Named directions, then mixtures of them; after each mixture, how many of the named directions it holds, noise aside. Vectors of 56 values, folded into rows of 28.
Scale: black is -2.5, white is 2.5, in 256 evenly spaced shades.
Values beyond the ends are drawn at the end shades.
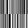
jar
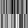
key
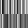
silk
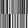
one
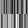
one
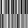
one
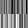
one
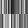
three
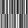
three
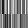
two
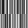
three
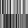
two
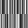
three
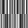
three
